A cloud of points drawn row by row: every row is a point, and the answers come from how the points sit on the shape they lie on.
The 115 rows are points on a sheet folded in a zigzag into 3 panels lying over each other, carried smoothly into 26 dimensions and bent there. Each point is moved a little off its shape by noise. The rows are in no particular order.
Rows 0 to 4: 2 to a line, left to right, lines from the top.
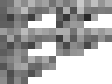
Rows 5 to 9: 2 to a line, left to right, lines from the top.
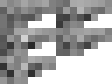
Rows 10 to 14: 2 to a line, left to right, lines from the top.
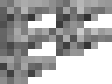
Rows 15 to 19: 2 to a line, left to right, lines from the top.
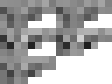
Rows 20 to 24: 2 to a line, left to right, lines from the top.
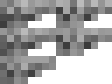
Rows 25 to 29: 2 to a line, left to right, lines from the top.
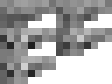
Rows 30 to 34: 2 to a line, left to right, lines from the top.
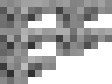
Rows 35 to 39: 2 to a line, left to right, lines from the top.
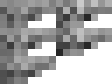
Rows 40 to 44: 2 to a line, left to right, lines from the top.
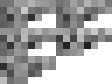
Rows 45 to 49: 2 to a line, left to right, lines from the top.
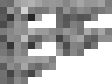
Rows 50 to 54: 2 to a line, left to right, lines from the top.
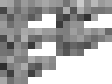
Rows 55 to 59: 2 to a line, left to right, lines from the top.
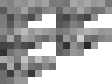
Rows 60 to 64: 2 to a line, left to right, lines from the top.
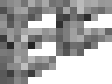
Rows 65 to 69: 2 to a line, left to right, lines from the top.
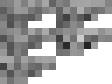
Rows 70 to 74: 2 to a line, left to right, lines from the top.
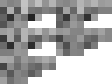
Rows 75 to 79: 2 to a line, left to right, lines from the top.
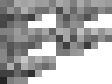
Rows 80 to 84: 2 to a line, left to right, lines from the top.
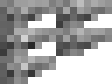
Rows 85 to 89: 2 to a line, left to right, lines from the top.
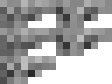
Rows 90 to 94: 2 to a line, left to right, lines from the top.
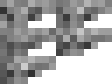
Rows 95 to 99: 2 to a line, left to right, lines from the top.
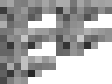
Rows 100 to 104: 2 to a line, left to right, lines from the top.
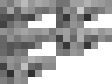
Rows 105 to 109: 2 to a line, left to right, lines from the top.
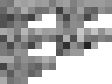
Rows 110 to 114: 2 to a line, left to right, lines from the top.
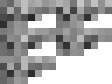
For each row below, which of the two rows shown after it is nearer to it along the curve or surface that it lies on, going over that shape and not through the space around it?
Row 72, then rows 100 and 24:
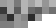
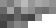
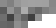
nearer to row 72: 24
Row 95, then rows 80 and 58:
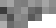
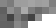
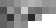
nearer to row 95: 80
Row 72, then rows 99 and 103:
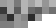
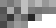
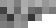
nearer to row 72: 103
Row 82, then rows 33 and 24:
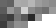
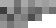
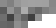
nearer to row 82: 24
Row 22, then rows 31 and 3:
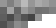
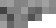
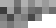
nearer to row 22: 3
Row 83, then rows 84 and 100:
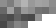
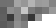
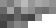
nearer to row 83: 100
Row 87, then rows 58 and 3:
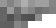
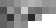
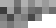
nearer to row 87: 3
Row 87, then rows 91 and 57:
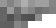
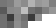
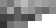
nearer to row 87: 57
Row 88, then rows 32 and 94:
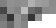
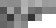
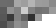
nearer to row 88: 94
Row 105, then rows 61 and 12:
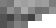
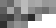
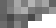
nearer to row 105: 61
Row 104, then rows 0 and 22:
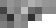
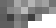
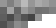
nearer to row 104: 0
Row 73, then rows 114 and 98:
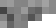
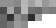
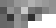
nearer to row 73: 114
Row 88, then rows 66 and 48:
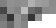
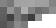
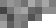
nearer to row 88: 48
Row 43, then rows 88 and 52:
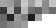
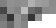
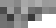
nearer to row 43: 52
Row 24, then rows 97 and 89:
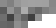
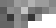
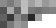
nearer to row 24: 89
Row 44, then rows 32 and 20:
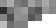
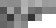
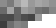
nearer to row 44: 32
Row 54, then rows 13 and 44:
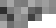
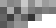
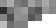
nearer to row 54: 44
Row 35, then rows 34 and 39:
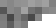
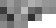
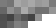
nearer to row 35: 39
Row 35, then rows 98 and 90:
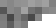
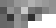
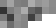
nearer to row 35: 90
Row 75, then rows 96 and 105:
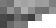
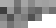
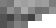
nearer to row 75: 105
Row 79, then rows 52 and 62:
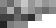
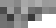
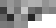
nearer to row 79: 52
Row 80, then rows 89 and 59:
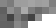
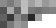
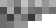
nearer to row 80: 89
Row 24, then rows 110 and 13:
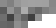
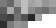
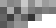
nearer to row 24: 110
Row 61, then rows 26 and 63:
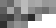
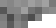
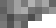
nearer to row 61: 26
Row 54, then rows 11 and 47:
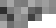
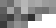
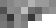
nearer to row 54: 47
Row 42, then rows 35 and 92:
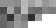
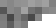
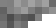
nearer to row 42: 35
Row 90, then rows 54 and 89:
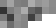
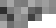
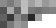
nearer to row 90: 54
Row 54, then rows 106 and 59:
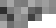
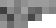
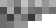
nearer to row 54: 106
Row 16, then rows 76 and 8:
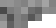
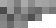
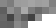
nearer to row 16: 8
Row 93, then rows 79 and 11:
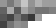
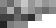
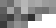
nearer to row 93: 79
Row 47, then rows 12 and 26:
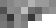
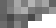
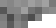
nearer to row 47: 12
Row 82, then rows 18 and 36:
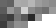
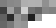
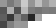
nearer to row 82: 18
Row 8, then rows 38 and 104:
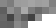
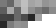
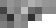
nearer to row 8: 38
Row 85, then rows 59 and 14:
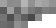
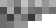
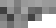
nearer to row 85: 59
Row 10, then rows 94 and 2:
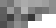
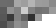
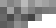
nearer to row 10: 2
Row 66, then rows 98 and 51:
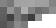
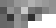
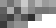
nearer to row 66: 51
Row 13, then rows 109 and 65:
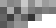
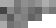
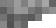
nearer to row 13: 109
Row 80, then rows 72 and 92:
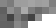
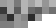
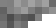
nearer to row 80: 92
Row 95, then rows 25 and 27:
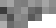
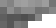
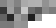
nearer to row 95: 27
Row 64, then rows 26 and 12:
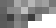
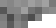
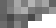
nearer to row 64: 12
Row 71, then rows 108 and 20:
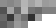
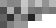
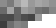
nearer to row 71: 108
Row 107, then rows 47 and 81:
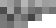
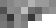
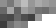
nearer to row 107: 81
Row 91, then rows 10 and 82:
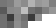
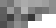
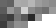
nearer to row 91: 82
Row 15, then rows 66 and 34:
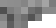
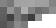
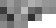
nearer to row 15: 66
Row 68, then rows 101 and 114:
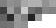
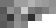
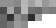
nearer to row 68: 101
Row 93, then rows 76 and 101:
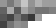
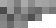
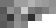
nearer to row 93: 76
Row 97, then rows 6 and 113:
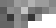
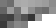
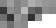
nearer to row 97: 113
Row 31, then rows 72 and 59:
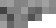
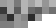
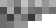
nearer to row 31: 72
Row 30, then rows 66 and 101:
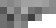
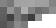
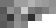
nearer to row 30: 66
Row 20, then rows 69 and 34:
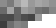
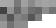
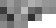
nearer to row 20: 69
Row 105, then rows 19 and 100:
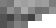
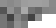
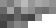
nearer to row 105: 19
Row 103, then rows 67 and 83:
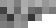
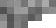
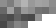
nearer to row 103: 67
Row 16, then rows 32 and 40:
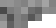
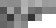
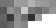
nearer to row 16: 32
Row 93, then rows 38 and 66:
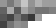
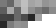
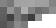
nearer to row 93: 38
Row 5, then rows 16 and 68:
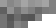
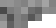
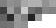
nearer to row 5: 16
